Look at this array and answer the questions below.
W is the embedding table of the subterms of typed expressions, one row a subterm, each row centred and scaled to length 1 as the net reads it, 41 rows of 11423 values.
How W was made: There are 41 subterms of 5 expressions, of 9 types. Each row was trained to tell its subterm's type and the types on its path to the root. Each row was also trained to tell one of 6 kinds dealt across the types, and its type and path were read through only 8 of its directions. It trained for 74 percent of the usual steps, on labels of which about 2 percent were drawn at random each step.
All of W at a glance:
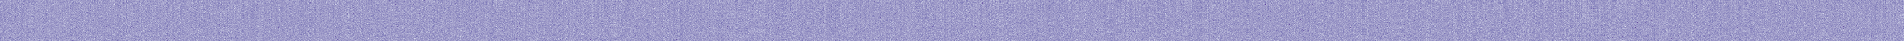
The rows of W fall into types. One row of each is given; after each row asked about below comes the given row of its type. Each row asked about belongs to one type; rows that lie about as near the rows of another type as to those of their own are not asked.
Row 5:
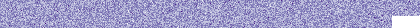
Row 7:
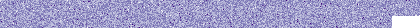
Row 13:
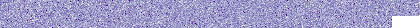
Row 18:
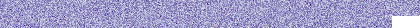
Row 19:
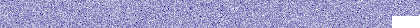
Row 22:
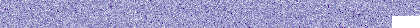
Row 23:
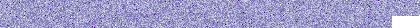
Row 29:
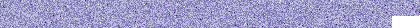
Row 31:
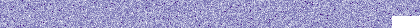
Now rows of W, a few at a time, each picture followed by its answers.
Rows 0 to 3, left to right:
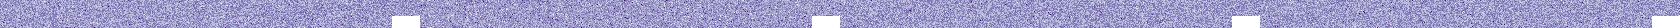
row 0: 29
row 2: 13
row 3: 19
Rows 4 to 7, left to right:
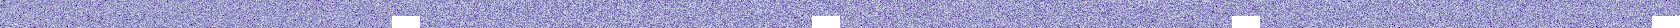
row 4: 29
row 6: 29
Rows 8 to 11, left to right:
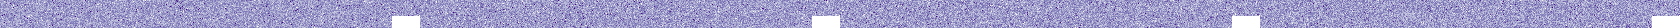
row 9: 19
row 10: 7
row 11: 18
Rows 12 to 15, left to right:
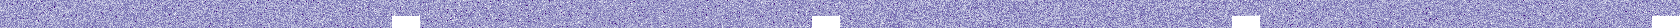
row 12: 23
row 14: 5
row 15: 29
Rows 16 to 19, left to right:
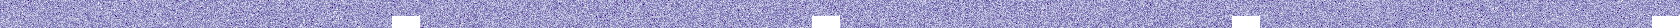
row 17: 5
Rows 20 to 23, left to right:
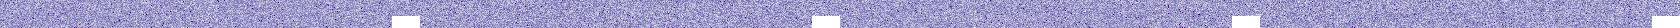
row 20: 19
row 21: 5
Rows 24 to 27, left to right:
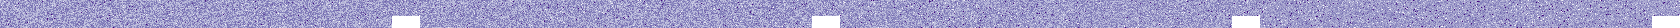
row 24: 29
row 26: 19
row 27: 23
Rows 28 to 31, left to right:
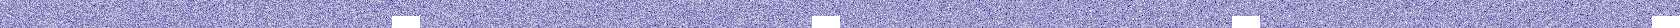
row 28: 7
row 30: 7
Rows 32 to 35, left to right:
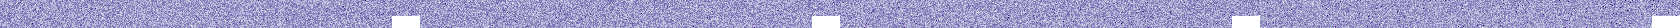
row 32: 13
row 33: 19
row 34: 5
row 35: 5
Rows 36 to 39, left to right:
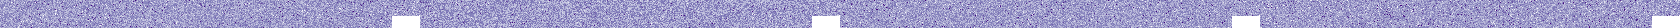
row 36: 18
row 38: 23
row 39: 29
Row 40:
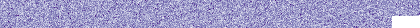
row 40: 5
